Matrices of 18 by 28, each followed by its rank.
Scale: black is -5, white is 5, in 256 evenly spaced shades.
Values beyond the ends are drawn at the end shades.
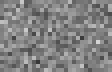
full rank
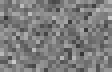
full rank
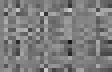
three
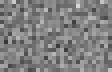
full rank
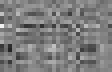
three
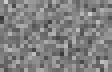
full rank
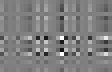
one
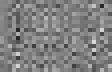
three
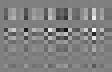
one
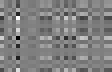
one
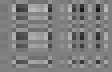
one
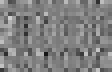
three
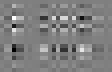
one
